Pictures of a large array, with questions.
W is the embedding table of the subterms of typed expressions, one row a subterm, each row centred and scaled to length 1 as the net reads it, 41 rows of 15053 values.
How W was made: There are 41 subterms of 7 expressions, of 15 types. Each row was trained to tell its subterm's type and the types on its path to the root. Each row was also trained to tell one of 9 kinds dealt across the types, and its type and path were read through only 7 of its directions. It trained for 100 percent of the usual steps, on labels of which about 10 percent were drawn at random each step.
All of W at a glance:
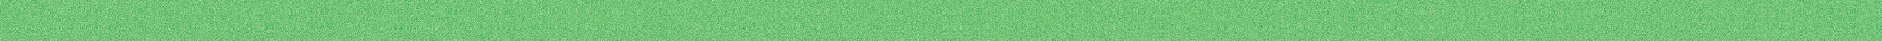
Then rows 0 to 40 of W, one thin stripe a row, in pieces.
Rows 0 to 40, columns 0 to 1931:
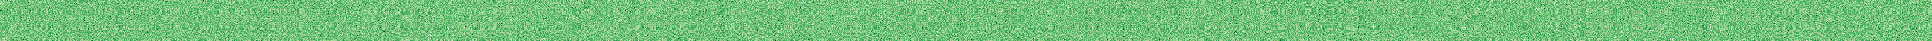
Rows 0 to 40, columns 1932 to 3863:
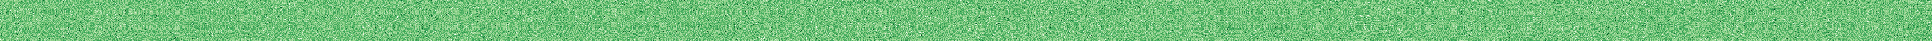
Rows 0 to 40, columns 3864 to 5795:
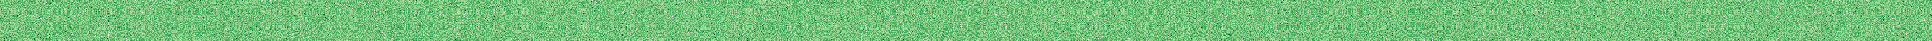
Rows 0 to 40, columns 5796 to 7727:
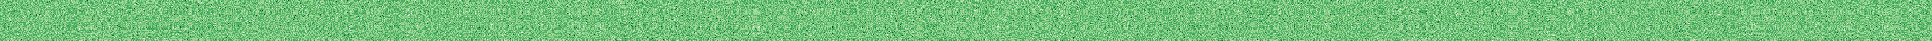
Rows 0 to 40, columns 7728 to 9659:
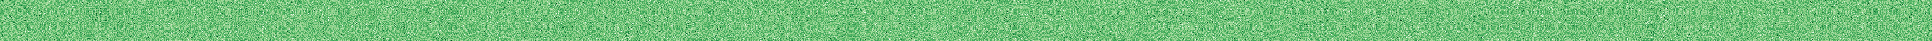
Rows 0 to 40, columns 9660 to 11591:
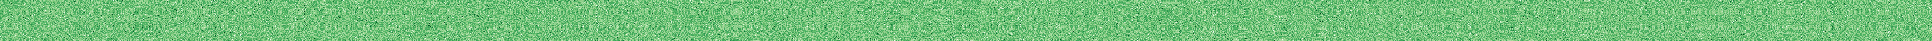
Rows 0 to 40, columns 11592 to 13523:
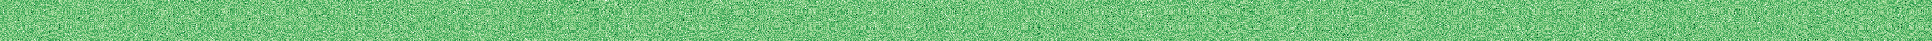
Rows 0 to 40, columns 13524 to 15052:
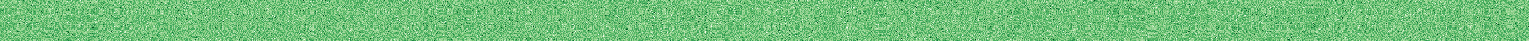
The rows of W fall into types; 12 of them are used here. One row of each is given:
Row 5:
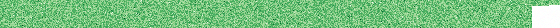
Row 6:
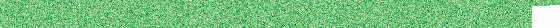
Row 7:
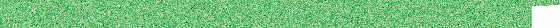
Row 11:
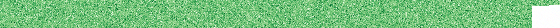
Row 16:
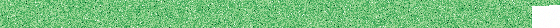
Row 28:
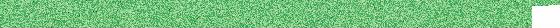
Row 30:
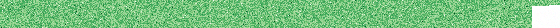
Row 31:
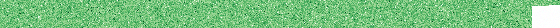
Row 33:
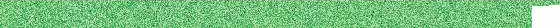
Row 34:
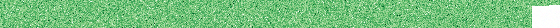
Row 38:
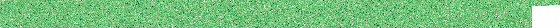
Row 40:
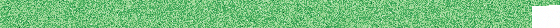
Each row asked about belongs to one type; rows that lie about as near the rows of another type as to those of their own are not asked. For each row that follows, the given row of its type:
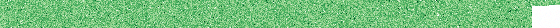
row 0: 38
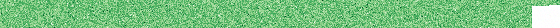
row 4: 16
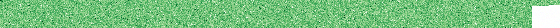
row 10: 34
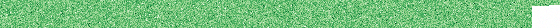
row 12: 11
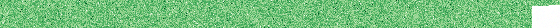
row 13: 33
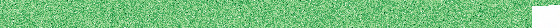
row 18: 28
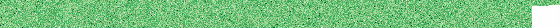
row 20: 33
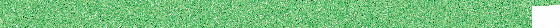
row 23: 34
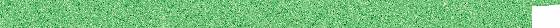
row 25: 34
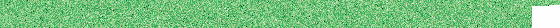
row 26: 11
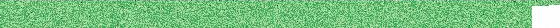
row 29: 28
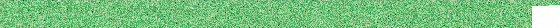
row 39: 31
